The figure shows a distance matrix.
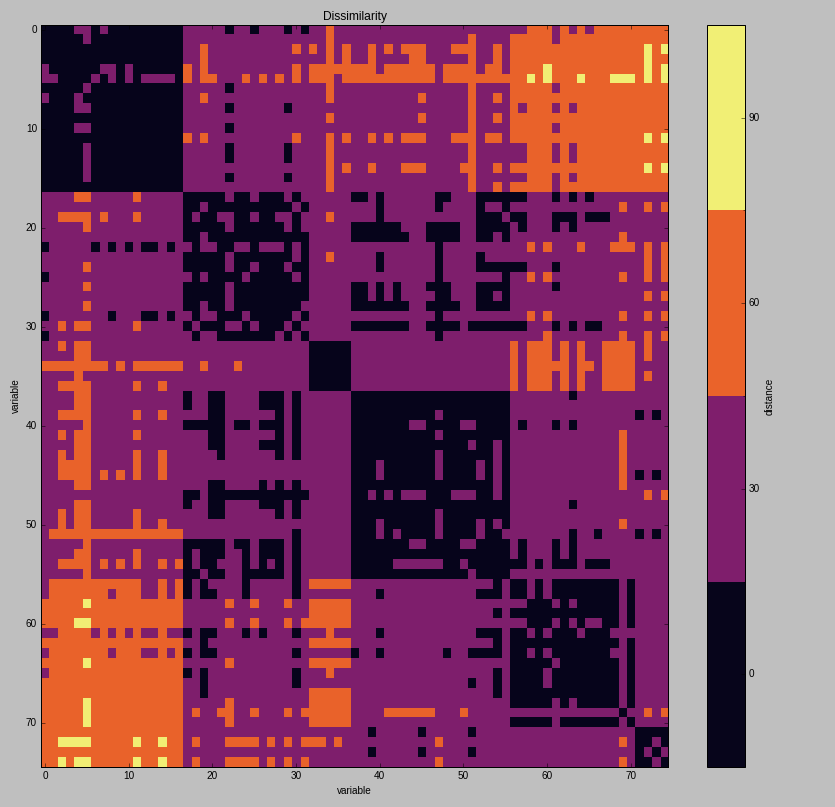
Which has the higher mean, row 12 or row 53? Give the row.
12
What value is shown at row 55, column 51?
30
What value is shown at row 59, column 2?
60
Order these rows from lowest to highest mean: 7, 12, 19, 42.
42, 19, 12, 7
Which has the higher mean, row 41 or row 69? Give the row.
69
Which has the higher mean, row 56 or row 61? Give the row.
56
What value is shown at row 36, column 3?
60
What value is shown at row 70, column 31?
30
